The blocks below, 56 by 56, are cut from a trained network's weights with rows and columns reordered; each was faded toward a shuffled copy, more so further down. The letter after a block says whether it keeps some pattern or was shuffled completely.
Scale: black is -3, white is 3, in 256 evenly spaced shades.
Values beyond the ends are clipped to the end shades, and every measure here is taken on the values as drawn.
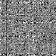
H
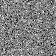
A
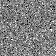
A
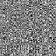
H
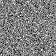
A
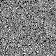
A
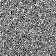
A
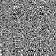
H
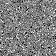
A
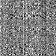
H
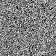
A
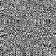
H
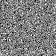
A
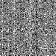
H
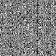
H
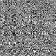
H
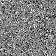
A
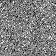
A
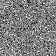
A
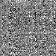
H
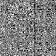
H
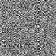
H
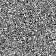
A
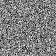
A
